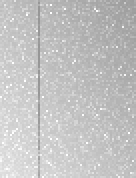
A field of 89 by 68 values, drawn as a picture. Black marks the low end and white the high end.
Slope: up to the bottom left. Odd lines: column 20. Ninth with the lowest average: top right. Mirror symmetry: none.
